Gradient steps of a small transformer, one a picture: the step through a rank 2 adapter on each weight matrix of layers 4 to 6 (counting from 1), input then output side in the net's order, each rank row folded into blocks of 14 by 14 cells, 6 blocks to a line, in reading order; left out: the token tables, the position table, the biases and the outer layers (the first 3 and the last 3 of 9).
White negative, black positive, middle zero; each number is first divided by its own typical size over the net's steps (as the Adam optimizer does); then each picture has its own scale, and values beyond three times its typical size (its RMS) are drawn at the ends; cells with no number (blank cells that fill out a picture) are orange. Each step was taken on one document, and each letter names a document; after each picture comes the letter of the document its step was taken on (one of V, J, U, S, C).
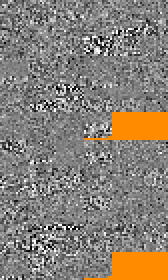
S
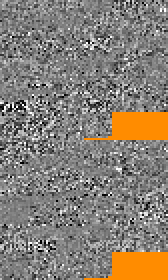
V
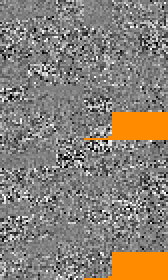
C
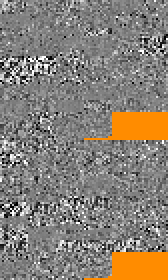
V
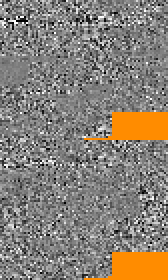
S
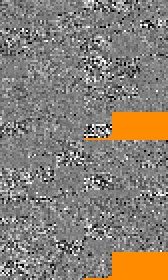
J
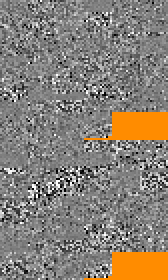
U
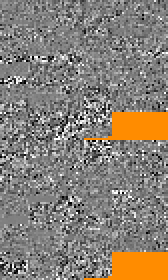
V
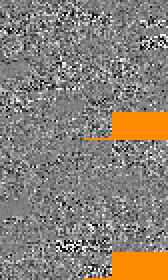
U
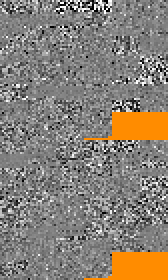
C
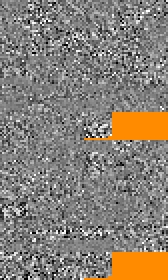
S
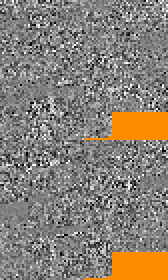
V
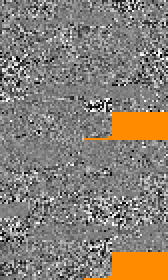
C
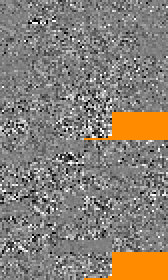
J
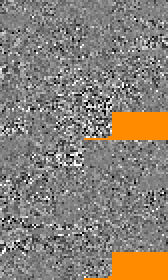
J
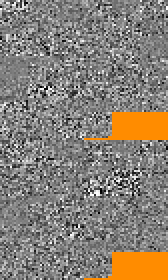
V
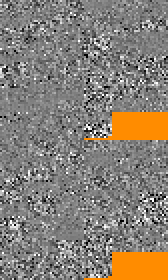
J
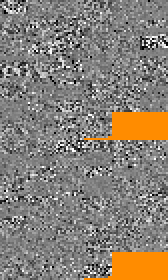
U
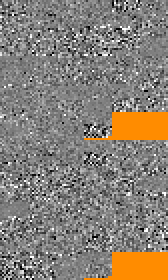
S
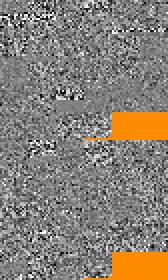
S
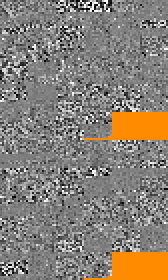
U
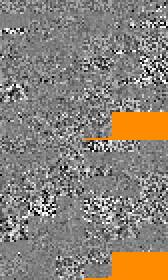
C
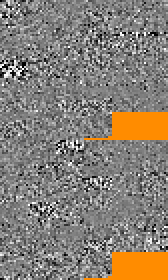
S
